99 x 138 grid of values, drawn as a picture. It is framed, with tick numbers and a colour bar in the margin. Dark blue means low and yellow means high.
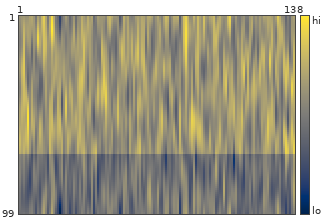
Grain: streaks running down. Histogram: bell-shaped. Seam: horizontal, 70% of the way down, the top part higher.
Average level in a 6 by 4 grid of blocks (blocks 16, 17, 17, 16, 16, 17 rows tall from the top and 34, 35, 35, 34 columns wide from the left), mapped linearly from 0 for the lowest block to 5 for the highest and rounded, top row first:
4 4 4 4 / 4 4 4 5 / 4 4 4 4 / 5 3 4 4 / 1 1 1 1 / 0 1 1 0
